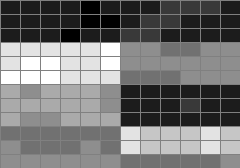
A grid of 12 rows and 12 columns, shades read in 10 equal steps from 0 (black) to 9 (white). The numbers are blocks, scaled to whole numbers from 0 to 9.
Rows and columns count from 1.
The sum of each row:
14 12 13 77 81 78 40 42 40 68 70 55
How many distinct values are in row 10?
3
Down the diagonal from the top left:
1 1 1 8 8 8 1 1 1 7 8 5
